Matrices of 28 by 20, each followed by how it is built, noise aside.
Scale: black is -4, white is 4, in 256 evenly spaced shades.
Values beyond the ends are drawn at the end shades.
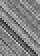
Toeplitz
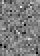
noise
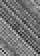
Toeplitz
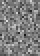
noise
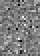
noise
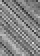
Toeplitz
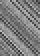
Toeplitz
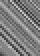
Toeplitz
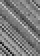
Toeplitz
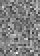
noise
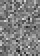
noise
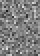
noise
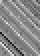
Toeplitz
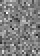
noise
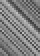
Toeplitz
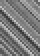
Toeplitz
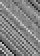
Toeplitz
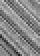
Toeplitz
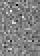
noise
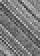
Toeplitz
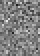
noise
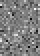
noise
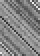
Toeplitz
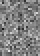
noise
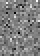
noise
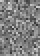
noise
